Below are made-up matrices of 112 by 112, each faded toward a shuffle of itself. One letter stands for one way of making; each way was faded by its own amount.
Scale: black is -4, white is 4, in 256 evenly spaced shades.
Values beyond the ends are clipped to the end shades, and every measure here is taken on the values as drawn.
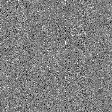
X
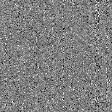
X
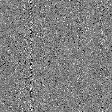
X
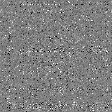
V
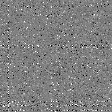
V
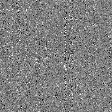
X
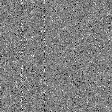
X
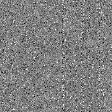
X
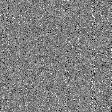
X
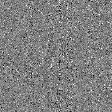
X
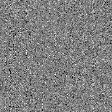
X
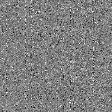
X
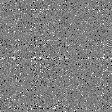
V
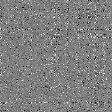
V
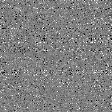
V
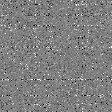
V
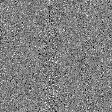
X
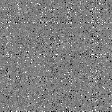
V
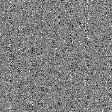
X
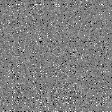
V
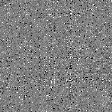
V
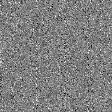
X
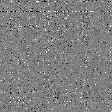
V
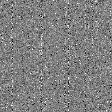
X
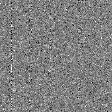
X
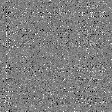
V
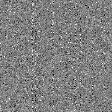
X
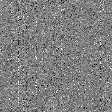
X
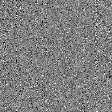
X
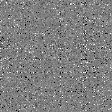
V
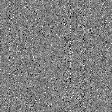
X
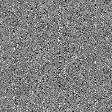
X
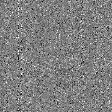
X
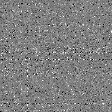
V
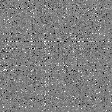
V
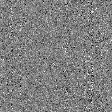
X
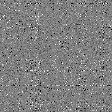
V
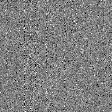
X
